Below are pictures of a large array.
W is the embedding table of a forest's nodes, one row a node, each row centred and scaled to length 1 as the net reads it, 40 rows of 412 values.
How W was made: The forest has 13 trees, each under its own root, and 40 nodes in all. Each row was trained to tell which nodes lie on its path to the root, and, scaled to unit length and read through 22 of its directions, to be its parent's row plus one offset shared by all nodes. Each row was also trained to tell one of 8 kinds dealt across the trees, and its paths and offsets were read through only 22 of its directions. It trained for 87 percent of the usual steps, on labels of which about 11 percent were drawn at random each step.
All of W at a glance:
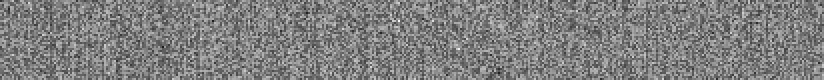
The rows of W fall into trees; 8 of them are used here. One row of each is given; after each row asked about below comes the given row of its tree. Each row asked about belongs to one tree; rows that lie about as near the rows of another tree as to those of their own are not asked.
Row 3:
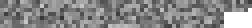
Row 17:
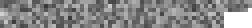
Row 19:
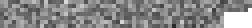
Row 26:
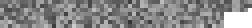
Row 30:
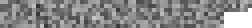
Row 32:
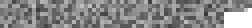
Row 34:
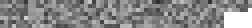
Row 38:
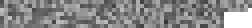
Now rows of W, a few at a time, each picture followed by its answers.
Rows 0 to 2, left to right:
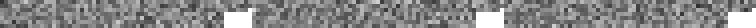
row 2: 34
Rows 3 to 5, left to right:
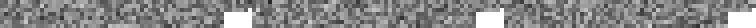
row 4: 3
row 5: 17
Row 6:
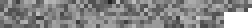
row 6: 3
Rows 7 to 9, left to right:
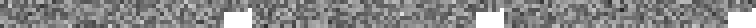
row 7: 30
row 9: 34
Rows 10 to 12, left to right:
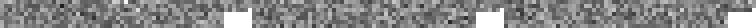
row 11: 32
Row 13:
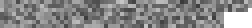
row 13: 19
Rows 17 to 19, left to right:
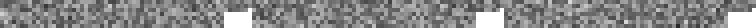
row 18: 26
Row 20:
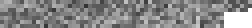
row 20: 34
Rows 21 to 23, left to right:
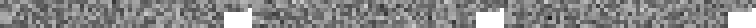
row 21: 30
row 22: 32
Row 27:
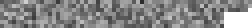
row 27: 19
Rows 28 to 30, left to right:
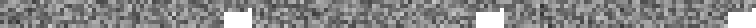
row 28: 34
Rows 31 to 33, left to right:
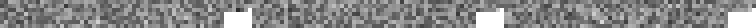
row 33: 30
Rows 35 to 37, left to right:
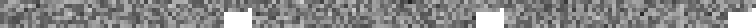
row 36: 32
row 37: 30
